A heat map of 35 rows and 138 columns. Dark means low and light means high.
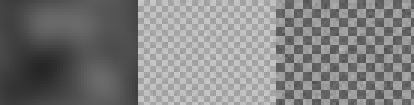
It is made of 1 by 3 panels. Panel 1,1: low, smooth. Panel 1,2: high, checkered. Panel 1,3: middling, checkered, strong in contrast.
